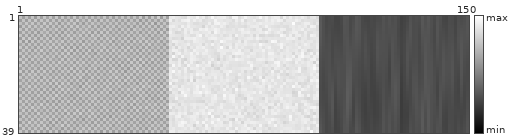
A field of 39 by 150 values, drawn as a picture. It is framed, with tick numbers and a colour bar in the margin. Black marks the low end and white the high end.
It is made of 1 by 3 panels. Panel 1,1: high, checkered. Panel 1,2: very high, fine-grained, faint in contrast. Panel 1,3: low, streaked downward, faint in contrast.
